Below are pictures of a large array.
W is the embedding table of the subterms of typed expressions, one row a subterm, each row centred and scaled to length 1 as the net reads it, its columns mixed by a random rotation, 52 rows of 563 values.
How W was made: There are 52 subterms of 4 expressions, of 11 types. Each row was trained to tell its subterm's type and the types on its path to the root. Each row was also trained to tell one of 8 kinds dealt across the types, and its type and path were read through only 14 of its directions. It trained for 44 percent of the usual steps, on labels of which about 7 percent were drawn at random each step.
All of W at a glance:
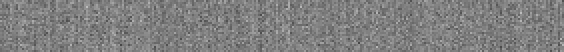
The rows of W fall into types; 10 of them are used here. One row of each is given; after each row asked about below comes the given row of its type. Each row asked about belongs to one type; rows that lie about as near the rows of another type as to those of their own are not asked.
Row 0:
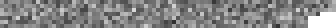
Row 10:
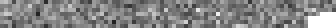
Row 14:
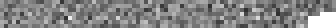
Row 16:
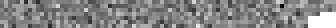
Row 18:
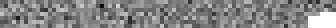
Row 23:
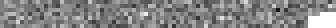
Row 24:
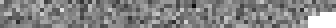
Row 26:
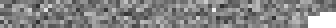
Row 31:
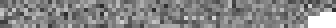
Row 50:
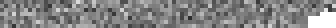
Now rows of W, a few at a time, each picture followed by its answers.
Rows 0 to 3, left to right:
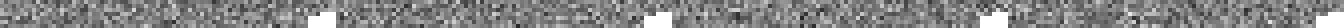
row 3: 18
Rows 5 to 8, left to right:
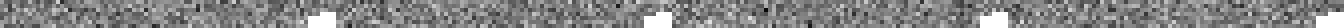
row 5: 50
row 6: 50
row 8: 14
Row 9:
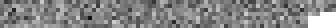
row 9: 24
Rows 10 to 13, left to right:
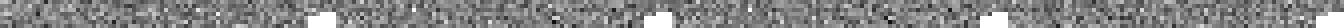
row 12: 14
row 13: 16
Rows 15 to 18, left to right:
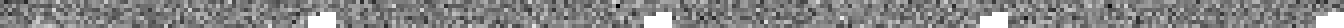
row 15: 50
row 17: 16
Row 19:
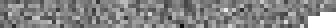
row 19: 14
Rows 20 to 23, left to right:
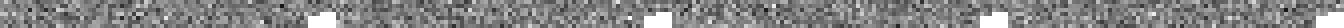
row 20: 16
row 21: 16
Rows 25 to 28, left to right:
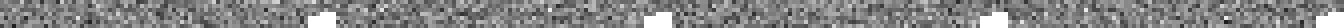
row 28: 14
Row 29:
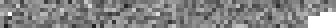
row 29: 31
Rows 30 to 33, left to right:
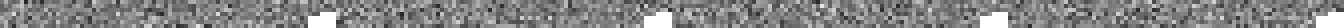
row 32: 23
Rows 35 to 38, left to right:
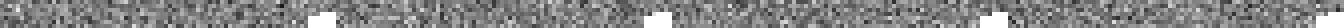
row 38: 18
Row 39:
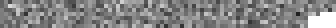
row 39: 18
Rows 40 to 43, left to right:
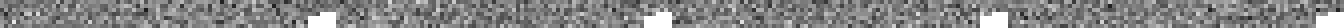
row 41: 31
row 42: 24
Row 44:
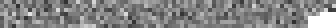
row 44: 50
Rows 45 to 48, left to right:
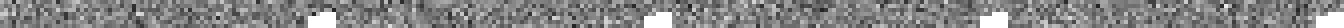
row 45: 10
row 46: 50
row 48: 23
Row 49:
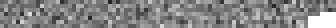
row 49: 14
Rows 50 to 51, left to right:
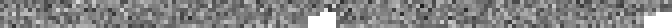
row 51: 24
